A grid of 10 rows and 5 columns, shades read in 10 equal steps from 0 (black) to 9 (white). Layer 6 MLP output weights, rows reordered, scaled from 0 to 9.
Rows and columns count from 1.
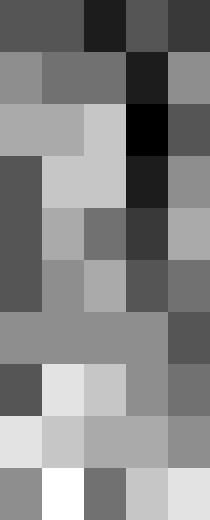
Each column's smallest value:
3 3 1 0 2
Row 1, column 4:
3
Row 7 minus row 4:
2 -2 -2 4 -2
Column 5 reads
2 5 3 5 6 4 3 4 5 8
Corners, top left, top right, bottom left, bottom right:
3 2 5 8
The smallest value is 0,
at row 3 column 4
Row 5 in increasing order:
2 3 4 6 6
